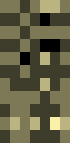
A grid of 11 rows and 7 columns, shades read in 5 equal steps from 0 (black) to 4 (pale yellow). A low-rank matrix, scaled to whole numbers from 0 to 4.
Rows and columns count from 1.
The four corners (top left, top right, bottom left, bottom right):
2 2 1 2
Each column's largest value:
2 3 2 3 3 4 3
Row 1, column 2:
2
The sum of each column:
17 19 17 16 16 17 20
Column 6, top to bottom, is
3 1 2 0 1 1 1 2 1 4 1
